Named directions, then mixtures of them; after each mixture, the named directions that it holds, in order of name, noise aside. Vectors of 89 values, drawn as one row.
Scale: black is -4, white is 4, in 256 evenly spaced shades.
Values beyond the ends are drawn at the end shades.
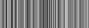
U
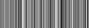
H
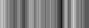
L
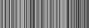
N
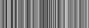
U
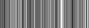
H, L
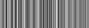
H, U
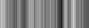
L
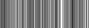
H, L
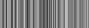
U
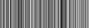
H, N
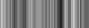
L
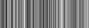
L, U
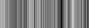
H, L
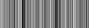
H, L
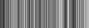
L, N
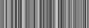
H, U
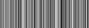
H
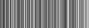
L, N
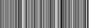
H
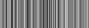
U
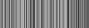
N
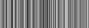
U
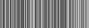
N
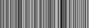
H, N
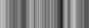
L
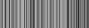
N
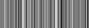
H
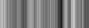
L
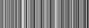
H, N
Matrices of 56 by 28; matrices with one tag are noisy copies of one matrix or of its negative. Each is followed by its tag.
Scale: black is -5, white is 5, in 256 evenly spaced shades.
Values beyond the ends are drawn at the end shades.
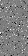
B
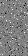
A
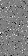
B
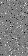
A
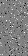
A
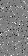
B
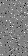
A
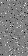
A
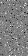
A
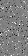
B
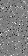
B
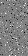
A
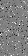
B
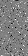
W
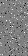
A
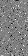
W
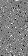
W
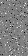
A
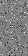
A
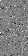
B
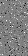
A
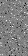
A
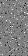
A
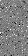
B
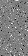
W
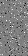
A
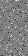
W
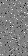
A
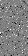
B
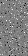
A
